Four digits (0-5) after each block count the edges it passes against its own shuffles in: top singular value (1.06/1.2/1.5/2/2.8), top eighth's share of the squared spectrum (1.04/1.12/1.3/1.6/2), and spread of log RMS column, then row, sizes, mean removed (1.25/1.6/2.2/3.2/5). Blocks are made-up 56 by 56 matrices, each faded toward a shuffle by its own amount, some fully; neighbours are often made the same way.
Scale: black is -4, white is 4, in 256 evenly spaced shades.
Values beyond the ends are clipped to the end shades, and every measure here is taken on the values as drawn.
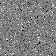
0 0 0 0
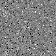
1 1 1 0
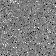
0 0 0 0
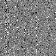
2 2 2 0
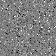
0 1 1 0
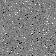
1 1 0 0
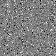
1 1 2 0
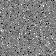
0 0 0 0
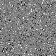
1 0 0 0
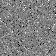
0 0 0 0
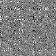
2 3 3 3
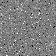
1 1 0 0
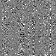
2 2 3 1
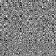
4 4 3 2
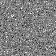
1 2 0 0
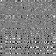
4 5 2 3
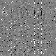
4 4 2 1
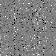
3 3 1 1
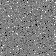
1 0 0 0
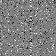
2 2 0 0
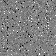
2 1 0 0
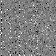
3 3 2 0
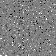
1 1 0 0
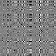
5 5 3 3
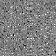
3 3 1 1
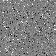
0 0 0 0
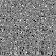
3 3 1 1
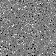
1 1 0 0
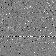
3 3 0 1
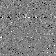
2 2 0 1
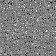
0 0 0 0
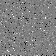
1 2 0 1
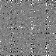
2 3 2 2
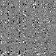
2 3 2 2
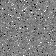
0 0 0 0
